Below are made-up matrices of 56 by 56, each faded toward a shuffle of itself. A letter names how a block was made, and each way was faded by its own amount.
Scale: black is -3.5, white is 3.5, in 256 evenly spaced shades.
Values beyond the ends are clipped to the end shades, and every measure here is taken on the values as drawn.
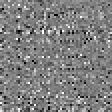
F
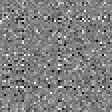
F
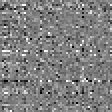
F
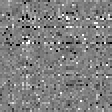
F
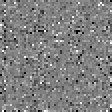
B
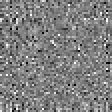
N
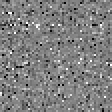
B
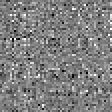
N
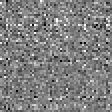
N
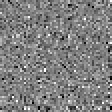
N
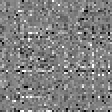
F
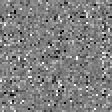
B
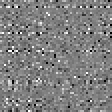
F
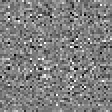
N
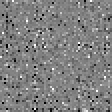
B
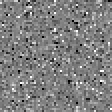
B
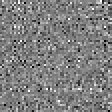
N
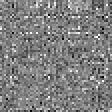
N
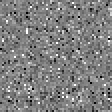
B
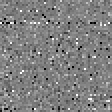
B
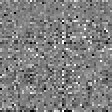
F
